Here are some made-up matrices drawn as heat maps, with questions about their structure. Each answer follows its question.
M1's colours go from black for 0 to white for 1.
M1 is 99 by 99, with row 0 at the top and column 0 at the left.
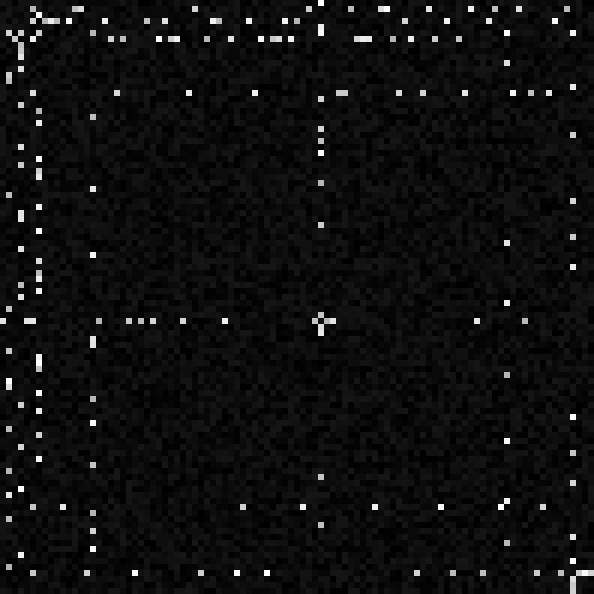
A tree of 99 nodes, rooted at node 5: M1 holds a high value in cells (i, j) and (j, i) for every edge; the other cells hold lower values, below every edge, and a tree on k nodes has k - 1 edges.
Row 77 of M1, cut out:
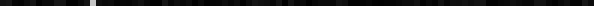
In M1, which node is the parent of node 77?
15
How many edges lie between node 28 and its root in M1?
2
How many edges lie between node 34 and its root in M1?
2
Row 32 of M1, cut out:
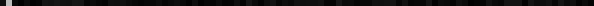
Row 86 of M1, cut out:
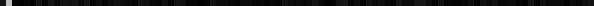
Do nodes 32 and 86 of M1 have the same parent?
yes
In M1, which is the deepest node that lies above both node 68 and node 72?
6
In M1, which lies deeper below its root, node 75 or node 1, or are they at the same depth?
node 75
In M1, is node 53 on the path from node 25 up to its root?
yes
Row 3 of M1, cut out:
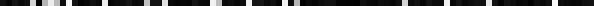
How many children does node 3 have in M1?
16
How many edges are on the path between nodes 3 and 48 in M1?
3
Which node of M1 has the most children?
6
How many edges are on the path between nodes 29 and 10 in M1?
4
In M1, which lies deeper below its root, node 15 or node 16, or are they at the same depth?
node 16
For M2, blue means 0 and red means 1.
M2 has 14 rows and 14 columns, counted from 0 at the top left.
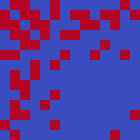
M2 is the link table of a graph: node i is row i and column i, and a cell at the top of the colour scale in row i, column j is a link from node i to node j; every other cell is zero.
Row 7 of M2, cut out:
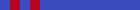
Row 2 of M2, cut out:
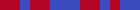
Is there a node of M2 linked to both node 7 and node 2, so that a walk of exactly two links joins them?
yes
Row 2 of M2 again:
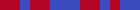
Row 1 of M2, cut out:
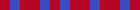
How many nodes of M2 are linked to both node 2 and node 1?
4
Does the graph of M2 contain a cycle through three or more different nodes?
yes
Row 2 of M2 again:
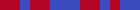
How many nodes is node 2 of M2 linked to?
7
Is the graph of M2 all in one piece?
yes
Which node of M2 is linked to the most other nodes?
node 1
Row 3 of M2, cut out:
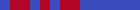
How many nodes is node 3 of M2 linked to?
5
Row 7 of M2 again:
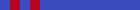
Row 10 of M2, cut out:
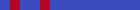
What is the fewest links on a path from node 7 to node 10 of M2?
2
